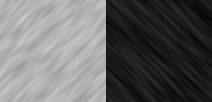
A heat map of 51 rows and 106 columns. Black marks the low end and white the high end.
The table splits into one row of 2 panels. Panel 1,1: high, slanting up to the right, faint in contrast. Panel 1,2: very low, slanting down to the right, faint in contrast.
